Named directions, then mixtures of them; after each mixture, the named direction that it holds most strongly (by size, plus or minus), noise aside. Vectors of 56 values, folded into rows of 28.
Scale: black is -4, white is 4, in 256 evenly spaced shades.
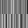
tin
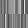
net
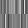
net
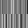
tin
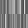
net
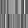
net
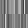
net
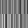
tin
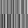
tin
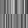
net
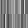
net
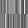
net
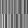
tin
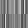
net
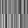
tin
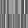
net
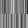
tin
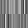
net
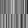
tin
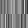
net
